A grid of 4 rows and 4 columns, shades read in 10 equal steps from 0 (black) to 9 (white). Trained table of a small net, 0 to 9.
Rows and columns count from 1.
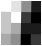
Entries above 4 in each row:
3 2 2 2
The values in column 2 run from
5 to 9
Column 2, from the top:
8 9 6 5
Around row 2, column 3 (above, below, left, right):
5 1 9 0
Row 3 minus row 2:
0 -3 -1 1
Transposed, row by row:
9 7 7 6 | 8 9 6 5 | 5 2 1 0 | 1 0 1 2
